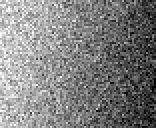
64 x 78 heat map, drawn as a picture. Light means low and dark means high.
Values rise toward the right. On average the colour sits 50% of the way up the scale. There are no regular stripes.
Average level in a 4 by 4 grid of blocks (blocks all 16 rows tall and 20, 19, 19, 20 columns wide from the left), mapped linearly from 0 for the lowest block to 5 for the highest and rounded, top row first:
0134 / 0235 / 0235 / 1235
